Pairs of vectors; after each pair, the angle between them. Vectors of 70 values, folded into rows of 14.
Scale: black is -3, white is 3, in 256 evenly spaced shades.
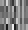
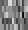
partly opposed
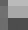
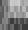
nearly parallel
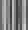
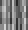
nearly parallel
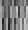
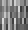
nearly opposite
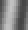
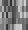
partly opposed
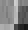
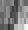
nearly opposite
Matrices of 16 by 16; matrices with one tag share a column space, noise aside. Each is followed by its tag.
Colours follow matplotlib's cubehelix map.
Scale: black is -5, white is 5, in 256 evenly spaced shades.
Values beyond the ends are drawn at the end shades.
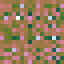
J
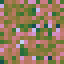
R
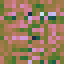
J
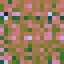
J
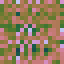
R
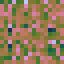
R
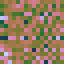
J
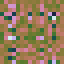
J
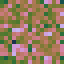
R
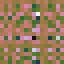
J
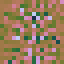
J
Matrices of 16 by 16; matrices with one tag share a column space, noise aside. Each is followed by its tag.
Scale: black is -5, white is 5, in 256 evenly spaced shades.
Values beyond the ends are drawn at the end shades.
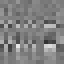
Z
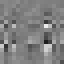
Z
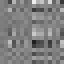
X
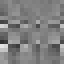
Z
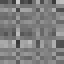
X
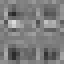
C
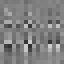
Z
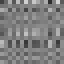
X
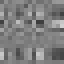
C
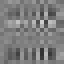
C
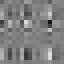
C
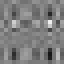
C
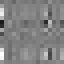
C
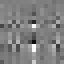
Z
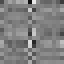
X
